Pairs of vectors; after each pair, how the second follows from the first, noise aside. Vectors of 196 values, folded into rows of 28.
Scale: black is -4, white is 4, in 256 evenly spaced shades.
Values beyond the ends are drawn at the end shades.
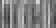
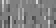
partly zeroed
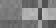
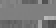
partly zeroed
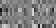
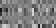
copied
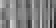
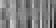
copied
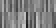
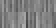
shrunk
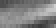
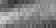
reversed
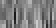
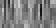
reversed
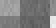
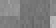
shrunk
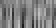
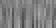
shrunk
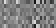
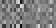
reversed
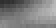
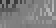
partly zeroed
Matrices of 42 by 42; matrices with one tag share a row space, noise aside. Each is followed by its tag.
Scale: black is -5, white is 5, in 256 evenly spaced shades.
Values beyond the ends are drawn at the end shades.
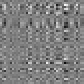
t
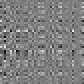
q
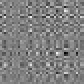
t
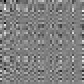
q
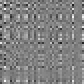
q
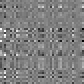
q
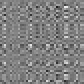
t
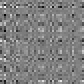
q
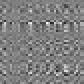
t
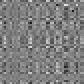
t
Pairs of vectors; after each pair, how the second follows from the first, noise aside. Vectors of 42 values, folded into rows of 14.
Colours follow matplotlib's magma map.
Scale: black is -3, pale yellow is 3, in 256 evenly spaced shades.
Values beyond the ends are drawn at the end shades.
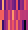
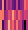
copied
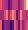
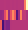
partly zeroed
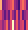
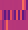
partly zeroed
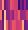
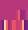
partly zeroed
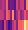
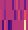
partly zeroed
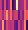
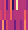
partly zeroed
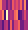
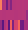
partly zeroed
